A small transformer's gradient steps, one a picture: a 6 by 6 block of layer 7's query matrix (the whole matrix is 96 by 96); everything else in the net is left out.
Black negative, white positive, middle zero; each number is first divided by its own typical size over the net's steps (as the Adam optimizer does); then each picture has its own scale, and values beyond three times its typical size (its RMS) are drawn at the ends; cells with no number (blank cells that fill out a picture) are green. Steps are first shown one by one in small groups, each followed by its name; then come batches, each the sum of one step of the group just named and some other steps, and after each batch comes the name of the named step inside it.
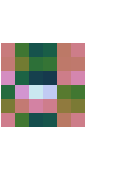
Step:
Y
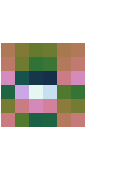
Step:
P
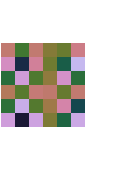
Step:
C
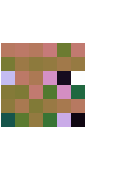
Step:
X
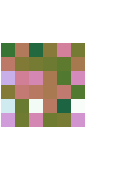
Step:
Y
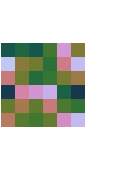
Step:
Y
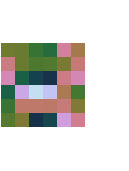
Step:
P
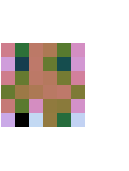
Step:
C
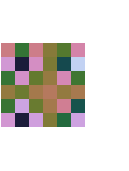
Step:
C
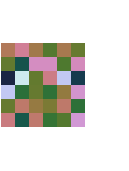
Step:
C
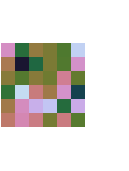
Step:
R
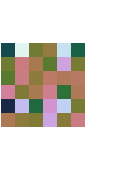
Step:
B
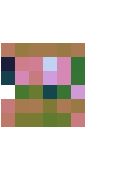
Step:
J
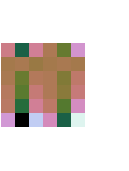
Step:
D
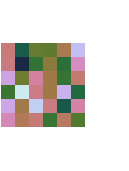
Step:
R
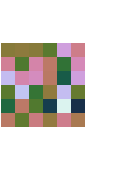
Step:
B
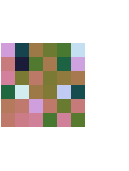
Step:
R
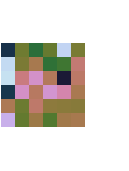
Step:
B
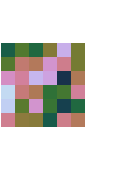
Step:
J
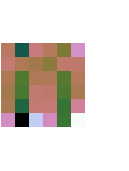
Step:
D
